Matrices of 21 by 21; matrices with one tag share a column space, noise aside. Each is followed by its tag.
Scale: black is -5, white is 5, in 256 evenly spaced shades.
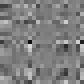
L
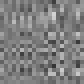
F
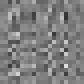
F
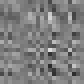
F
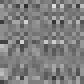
L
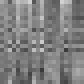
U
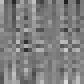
U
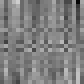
U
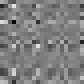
L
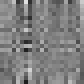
U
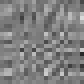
F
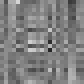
U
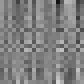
U
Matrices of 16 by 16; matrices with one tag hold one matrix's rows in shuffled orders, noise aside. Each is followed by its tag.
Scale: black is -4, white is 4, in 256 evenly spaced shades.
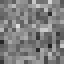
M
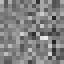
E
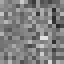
E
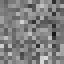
E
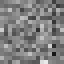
E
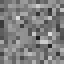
M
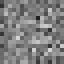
M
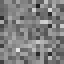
M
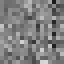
E
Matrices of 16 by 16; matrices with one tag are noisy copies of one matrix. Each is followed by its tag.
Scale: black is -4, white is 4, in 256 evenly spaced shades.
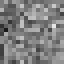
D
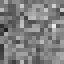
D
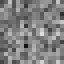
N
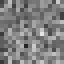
N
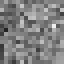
D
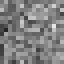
D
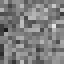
D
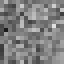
D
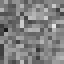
D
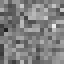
D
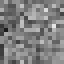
D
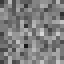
N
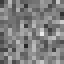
N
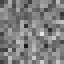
N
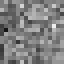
D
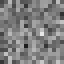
N
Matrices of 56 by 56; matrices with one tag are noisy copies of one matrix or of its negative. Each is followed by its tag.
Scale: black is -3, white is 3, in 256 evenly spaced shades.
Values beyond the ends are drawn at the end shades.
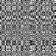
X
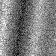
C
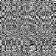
X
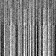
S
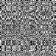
X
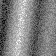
C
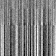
S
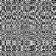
X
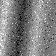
C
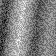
C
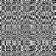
X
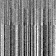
S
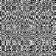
X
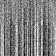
S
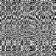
X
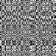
X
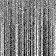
S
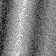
C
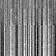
S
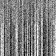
S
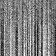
S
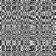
X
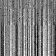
S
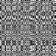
X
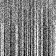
S
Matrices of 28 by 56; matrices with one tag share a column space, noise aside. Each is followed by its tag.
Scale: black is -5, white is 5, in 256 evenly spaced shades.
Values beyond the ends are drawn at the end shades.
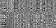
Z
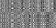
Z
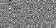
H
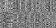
Z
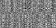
Z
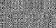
Z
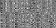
Z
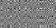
H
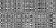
Z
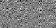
H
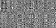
Z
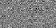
H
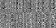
Z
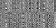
Z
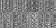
Z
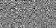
H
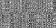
Z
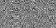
H
